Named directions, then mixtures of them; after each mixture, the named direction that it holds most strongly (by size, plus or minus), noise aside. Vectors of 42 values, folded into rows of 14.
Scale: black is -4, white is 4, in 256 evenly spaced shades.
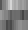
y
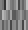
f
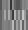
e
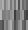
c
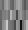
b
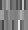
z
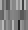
z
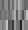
c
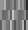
f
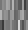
z
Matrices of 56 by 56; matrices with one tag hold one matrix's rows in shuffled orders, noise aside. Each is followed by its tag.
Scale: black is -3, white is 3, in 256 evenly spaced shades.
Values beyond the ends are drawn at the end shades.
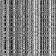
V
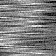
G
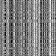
V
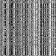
V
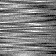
G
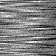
G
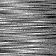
G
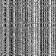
V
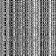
V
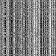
V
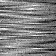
G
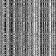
V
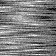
G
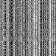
V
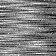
G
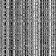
V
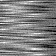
G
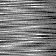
G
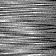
G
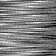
G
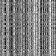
V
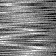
G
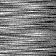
G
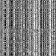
V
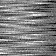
G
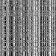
V
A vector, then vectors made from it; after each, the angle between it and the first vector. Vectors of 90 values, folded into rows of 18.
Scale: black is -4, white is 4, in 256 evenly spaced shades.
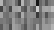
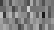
orthogonal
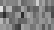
partly opposed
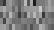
orthogonal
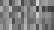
nearly opposite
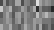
nearly opposite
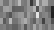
partly opposed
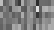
nearly parallel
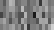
orthogonal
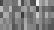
nearly opposite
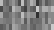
nearly parallel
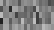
partly aligned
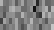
partly aligned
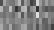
nearly opposite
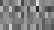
nearly opposite
